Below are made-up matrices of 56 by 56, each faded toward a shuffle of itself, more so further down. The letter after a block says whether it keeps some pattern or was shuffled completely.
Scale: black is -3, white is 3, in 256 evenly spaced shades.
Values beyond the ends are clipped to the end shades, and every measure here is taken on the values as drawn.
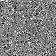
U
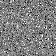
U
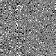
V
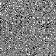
V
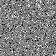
U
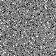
U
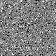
U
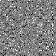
V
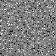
V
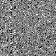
V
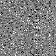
V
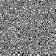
V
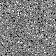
U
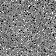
U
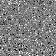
V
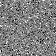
U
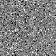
V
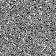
U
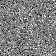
U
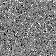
U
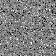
V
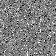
U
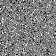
U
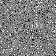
V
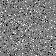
U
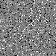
V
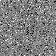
V
